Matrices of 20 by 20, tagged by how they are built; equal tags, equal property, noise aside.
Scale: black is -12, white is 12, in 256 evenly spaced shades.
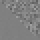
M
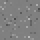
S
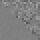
M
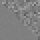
M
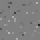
S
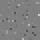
S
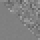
M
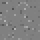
S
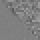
M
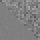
M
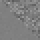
M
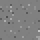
S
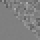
M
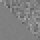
M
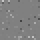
S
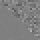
M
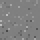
S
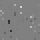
S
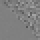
M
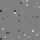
S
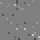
S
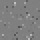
S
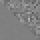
M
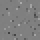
S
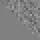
M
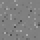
S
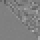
M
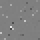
S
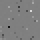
S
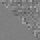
M
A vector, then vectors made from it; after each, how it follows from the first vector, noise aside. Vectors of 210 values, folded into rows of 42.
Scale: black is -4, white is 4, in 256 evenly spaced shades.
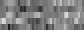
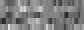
negated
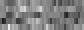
negated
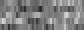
copied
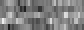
copied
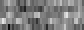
copied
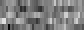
copied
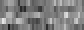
copied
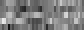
copied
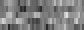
copied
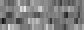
negated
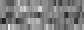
negated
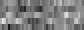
copied
